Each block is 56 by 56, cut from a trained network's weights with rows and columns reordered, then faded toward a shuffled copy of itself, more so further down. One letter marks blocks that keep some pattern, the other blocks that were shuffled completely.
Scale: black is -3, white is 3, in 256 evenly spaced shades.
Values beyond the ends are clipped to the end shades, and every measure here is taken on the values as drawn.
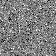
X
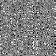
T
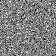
X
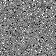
X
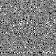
T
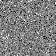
X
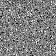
X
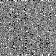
T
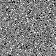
X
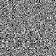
T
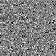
T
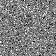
X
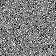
X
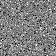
X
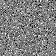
X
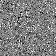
X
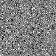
T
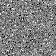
X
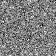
X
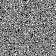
X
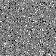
T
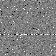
T
